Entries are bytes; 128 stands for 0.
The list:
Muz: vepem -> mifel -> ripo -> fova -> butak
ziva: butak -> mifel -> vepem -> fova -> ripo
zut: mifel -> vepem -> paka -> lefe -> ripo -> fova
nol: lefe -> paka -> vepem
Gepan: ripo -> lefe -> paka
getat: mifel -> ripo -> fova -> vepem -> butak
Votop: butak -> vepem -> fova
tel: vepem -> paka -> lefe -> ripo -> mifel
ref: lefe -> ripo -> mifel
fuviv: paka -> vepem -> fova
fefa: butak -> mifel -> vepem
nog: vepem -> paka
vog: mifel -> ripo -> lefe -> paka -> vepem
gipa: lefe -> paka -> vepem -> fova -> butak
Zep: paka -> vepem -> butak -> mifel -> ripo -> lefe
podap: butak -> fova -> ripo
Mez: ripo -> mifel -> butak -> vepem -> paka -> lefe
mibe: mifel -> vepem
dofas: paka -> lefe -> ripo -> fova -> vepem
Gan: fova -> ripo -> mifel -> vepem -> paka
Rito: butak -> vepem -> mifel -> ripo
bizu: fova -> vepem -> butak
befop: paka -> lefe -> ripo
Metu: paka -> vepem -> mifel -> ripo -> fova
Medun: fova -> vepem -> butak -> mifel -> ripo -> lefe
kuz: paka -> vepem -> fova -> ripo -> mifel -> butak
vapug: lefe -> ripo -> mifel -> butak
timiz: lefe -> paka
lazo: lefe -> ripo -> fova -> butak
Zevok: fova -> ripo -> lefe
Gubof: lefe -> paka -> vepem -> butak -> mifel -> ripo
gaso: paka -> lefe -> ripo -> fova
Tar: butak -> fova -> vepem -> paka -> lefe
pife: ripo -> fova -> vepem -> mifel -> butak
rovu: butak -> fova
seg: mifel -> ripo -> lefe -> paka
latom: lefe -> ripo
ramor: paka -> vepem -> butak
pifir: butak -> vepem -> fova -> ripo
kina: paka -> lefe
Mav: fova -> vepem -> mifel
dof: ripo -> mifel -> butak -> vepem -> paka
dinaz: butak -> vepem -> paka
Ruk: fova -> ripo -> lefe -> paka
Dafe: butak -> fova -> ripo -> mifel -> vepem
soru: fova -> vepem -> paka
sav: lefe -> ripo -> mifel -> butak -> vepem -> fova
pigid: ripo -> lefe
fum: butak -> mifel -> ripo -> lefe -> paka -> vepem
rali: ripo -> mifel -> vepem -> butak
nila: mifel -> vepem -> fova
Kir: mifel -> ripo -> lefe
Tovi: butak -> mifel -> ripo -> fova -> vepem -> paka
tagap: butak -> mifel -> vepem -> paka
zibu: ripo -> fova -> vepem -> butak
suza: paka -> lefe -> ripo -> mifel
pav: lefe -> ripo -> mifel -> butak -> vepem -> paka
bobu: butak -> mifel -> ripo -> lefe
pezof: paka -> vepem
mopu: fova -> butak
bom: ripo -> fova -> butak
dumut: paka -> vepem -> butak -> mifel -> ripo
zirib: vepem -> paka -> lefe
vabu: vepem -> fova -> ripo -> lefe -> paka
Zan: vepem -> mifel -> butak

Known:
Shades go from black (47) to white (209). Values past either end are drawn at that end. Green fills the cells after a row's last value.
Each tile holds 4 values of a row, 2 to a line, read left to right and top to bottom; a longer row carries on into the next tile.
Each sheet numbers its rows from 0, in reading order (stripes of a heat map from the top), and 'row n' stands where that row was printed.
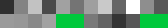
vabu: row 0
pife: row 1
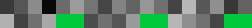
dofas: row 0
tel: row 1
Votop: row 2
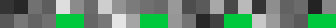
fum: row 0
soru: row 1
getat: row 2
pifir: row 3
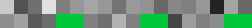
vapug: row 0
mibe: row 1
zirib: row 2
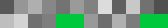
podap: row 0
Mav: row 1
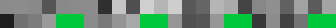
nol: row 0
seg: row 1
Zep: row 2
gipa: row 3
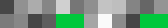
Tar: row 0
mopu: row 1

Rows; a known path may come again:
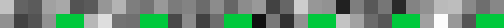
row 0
Zep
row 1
podap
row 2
gipa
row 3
Gubof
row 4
pifir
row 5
mopu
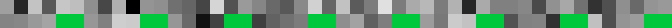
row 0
seg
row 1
befop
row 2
sav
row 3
Mez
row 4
vapug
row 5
kina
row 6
fefa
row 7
zut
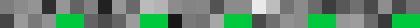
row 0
zirib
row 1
vog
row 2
nol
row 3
ramor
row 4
Muz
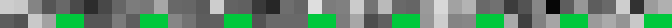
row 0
pezof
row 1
Tovi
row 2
Rito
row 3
fum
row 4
zibu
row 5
bom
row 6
dofas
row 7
Ruk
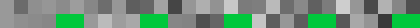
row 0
ref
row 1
latom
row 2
Tar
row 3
nila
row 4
Zan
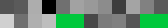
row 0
gaso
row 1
rali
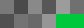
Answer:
tel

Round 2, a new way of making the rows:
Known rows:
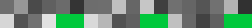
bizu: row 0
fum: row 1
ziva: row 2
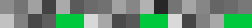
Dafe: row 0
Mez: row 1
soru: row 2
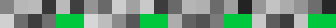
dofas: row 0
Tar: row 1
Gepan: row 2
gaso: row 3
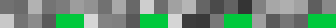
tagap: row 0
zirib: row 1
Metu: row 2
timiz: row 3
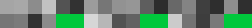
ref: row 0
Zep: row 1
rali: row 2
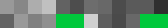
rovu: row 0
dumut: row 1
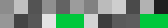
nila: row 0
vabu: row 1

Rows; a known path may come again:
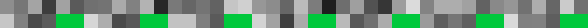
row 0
Dafe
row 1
Mez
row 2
fefa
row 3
Medun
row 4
mibe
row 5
timiz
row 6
zirib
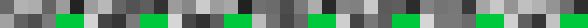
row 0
Gepan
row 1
Metu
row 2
tel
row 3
ziva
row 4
Tovi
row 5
pezof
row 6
gaso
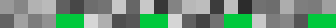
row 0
rovu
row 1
fum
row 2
dofas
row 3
tagap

